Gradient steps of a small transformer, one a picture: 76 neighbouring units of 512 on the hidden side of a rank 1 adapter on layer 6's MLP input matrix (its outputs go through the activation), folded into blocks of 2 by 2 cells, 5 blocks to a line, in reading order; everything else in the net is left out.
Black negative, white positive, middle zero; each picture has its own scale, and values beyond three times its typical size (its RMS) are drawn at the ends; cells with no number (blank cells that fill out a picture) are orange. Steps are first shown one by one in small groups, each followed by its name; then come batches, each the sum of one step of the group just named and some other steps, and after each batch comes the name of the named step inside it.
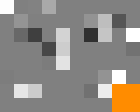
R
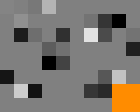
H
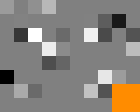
H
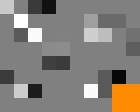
H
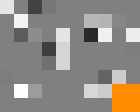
R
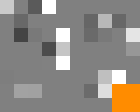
R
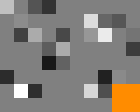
H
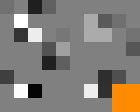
H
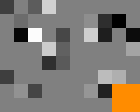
H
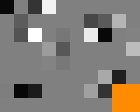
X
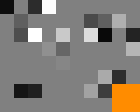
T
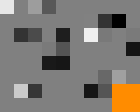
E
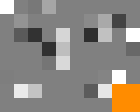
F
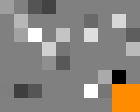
T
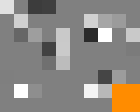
F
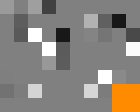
X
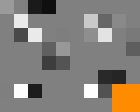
E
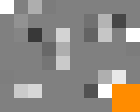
F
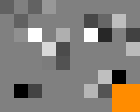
T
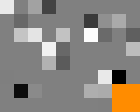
T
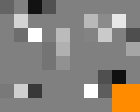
T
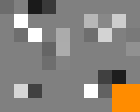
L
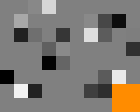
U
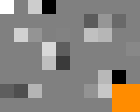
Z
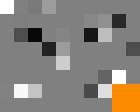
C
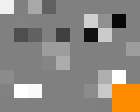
C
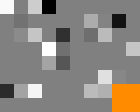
Z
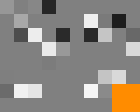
L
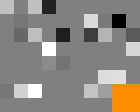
Z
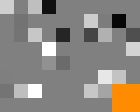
Z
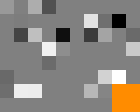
U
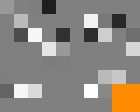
L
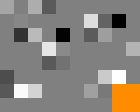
U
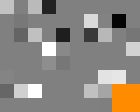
Z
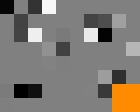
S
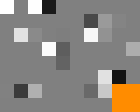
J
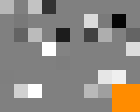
J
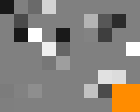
S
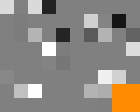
J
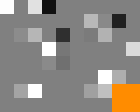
J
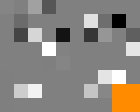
S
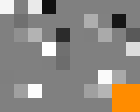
J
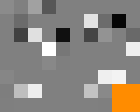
S
